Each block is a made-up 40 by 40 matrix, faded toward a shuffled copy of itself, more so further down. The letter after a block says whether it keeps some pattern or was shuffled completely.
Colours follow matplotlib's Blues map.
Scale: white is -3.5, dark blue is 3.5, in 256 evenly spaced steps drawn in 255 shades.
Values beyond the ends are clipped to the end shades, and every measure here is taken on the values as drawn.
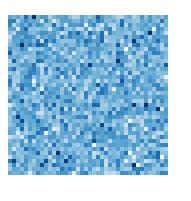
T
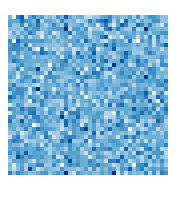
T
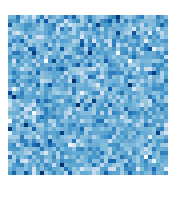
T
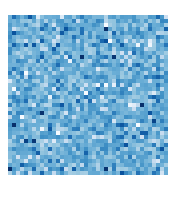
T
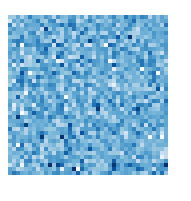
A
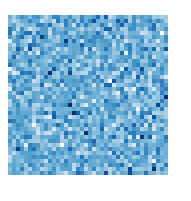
T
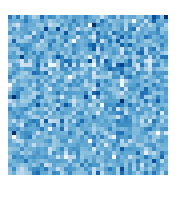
A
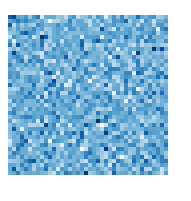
A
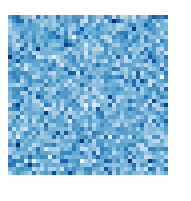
A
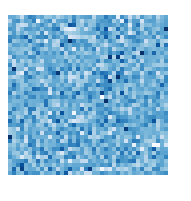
A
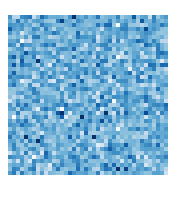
A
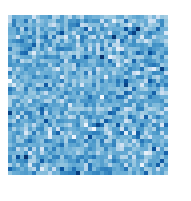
T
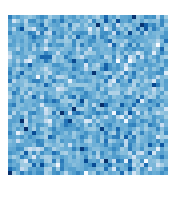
A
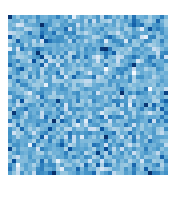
A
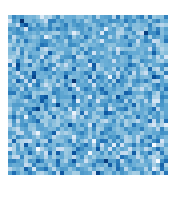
A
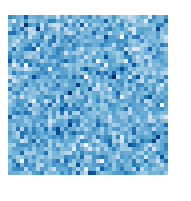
T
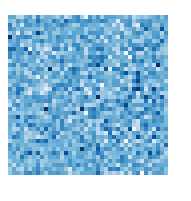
A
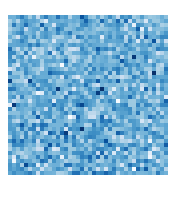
T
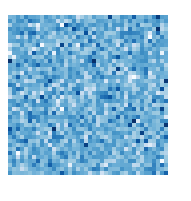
T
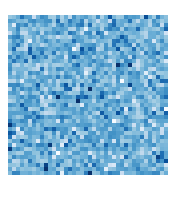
T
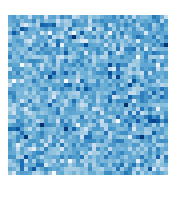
T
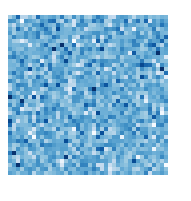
T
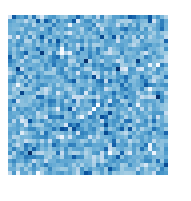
T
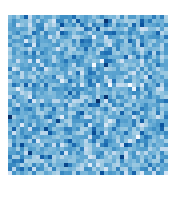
A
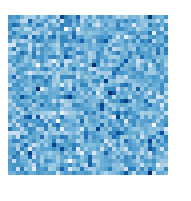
A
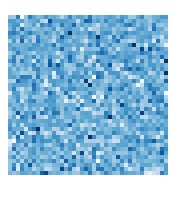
A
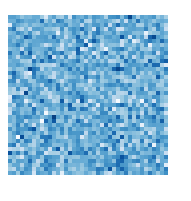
A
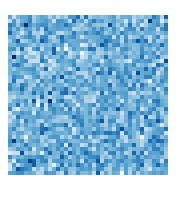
T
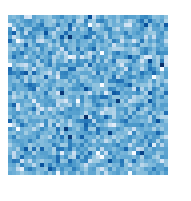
T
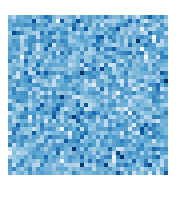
T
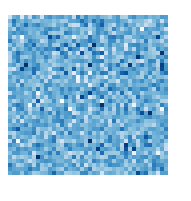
A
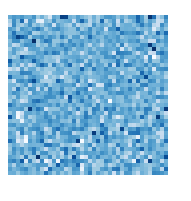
A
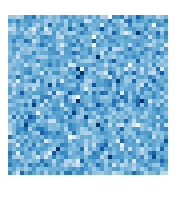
T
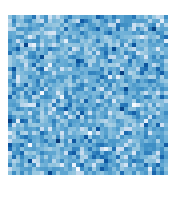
T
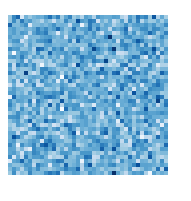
A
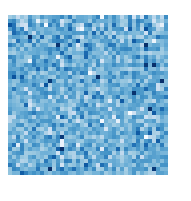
A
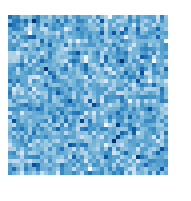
A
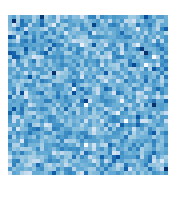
T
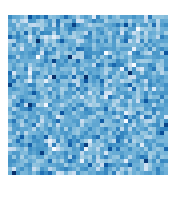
T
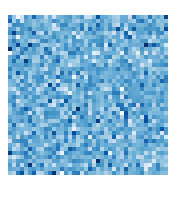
A
